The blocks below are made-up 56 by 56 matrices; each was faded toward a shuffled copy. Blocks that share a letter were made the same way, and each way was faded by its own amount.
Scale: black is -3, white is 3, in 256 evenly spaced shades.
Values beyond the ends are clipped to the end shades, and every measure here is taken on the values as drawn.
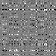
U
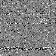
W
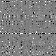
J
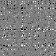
J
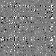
J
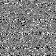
W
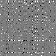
J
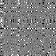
J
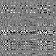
U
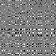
U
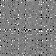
J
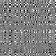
U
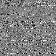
W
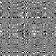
U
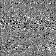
W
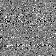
W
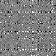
J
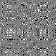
J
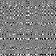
U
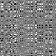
U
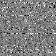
W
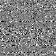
W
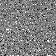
W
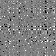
J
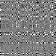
U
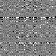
U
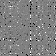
J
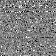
W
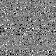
W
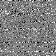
W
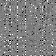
J
